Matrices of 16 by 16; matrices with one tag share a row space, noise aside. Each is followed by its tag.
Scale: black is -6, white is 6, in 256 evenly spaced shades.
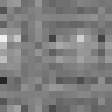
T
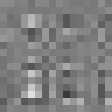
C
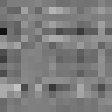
T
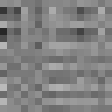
T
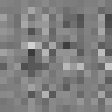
C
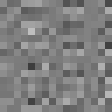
C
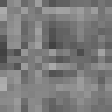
T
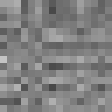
T
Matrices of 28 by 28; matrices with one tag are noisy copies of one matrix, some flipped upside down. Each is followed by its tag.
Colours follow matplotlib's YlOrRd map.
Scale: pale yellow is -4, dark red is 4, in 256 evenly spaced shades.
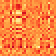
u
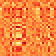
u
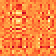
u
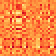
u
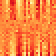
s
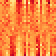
s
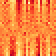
s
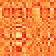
u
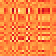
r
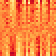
s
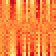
s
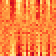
s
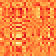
u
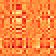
u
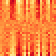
s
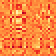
u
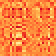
u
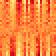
s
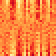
s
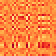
r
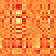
u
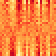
s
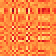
r
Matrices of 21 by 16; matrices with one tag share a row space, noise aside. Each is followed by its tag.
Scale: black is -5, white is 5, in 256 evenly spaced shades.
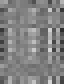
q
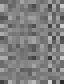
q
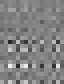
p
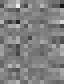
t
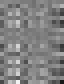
t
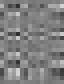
t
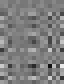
q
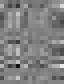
t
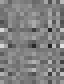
q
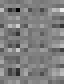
t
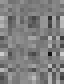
q
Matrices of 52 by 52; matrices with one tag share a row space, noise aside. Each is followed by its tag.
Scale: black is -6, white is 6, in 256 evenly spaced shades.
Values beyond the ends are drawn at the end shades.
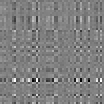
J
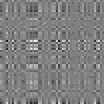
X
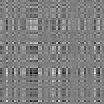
X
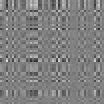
X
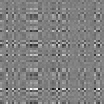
X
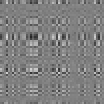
X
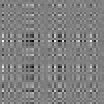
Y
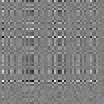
Y
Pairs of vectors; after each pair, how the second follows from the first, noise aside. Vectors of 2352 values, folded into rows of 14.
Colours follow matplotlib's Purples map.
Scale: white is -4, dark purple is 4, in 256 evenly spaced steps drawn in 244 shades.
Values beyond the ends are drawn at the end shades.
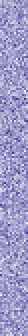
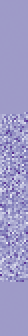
partly zeroed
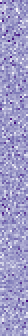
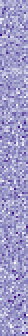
reversed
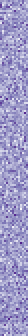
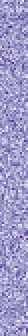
reversed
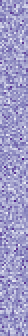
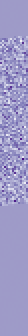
partly zeroed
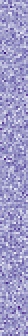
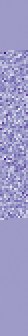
partly zeroed
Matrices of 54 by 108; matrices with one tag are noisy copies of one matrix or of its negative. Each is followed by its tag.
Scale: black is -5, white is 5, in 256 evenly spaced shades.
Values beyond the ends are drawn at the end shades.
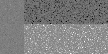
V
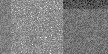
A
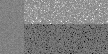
V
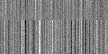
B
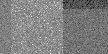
A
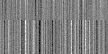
B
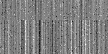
B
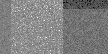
A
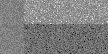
V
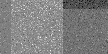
A
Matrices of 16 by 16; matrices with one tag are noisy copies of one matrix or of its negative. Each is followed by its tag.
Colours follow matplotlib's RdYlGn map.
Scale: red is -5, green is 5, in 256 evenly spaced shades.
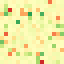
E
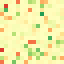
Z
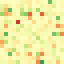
E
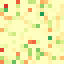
Z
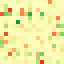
E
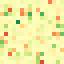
E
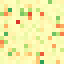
E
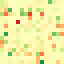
E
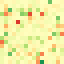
E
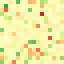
Z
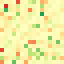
Z
